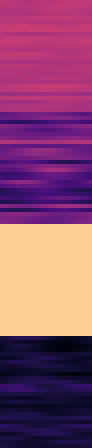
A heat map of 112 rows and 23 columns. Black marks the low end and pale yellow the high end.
The table splits into 4 rows of 1 panel. Panel 1,1: middling, streaked across, faint in contrast. Panel 2,1: low, streaked across. Panel 3,1: very high, flat. Panel 4,1: very low, streaked across, faint in contrast.
